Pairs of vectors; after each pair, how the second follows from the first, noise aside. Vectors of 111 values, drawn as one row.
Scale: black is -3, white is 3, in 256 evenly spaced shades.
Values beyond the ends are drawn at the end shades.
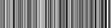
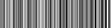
copied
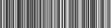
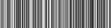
reversed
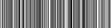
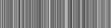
shrunk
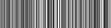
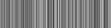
shrunk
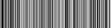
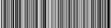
reversed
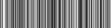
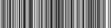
reversed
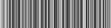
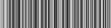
copied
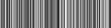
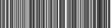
sign-scrambled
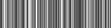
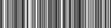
copied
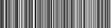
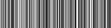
reversed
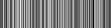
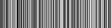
reversed
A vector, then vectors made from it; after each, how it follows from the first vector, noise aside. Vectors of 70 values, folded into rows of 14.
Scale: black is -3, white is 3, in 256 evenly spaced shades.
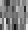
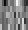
wrapped around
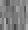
shrunk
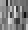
wrapped around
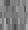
shrunk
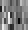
wrapped around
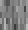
shrunk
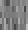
shrunk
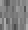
shrunk
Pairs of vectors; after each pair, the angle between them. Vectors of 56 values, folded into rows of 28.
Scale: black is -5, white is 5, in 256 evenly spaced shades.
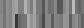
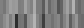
nearly parallel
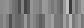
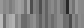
partly opposed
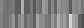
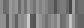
partly aligned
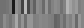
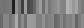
nearly parallel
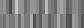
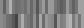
partly opposed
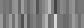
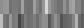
partly aligned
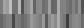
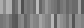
partly aligned
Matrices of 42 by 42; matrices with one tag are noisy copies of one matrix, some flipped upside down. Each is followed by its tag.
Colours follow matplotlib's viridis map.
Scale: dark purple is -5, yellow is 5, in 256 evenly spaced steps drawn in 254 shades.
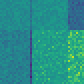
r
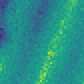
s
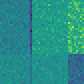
r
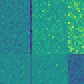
r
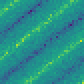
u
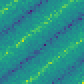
u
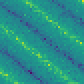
u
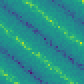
u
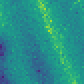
s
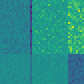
r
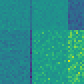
r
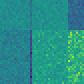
r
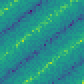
u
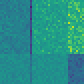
r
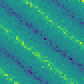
u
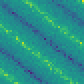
u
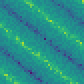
u
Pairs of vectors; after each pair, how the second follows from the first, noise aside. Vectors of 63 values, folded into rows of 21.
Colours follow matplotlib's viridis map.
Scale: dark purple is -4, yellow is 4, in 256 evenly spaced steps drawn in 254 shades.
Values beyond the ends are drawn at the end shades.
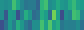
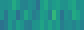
shrunk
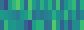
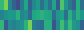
negated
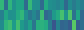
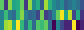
scaled up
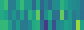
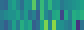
negated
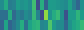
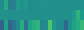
partly zeroed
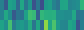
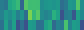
wrapped around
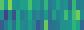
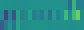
partly zeroed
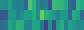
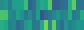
negated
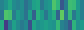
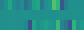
partly zeroed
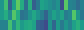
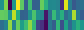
scaled up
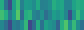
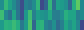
wrapped around
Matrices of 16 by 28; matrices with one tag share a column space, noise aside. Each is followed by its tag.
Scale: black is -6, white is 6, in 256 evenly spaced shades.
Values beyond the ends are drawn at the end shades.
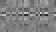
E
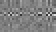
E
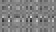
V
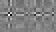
E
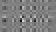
V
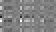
V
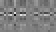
E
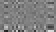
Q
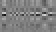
E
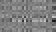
V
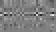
E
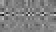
E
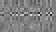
E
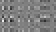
V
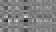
V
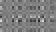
V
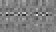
E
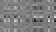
V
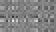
V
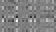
V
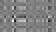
V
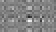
V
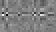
E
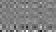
Q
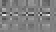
E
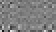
Q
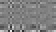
Q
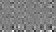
Q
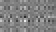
V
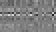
E
